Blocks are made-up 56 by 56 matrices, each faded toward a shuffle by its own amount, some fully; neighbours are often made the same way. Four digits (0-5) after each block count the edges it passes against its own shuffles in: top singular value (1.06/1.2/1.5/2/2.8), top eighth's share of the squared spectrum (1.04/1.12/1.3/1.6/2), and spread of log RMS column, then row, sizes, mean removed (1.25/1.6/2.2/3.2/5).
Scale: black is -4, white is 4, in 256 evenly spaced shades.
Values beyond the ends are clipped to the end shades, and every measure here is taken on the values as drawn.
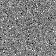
0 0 0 0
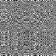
4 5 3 3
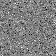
0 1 0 0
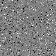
2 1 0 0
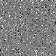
3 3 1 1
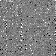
2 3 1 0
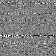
3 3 0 3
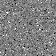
0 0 0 0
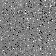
2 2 0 0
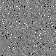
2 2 0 1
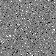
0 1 0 0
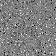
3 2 0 1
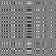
5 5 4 4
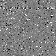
3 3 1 1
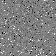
0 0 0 0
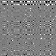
5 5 2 3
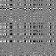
5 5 3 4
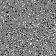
0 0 0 0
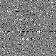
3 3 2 2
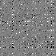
3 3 2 2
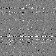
3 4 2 3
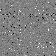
1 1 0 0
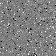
0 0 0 0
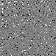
3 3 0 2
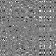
4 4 2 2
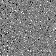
0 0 1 0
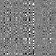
4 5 3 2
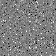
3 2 1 0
